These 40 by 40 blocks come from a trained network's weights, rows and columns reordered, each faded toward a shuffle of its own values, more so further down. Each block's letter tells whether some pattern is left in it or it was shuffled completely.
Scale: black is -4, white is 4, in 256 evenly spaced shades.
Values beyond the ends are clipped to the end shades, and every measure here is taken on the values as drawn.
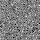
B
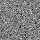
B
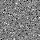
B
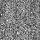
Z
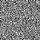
Z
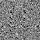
Z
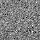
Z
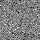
B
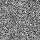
B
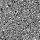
B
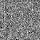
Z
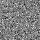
B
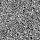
B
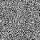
Z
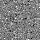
Z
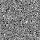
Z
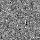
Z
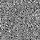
Z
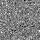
B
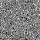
B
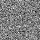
B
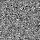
B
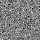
B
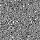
Z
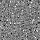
Z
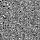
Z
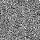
Z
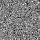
B
